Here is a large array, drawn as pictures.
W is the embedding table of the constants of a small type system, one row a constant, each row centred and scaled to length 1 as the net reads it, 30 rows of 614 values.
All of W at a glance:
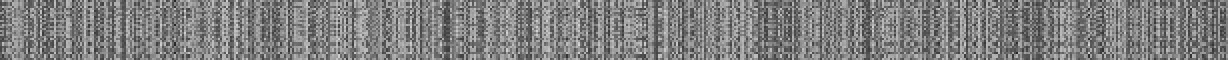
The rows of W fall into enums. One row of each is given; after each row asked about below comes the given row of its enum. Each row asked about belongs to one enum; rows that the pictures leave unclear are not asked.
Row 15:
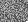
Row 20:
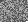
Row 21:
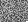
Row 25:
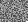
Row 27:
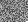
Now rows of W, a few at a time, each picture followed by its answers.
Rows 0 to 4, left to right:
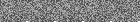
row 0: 21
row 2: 20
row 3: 21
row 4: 27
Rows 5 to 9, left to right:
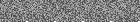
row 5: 25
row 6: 15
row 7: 27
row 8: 25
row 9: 20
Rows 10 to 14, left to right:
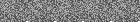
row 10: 15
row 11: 20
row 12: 21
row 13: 15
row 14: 20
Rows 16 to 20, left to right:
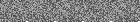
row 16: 25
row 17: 15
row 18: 20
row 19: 27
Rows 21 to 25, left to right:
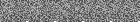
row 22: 21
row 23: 20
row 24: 25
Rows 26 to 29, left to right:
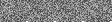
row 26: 21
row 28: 27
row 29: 20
